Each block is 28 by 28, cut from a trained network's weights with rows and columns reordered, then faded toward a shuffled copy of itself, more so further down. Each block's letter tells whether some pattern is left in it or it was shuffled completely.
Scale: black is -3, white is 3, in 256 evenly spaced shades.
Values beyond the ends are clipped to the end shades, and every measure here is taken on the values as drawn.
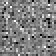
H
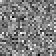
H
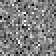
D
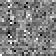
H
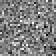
D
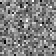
D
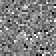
D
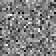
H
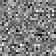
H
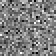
D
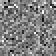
H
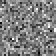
D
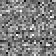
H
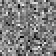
H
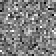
D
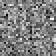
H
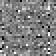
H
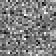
H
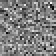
D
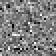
H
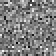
D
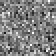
H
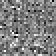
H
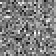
D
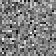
H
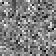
D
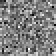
D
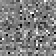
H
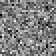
D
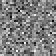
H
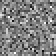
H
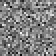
D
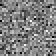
D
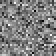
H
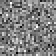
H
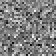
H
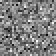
D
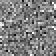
D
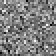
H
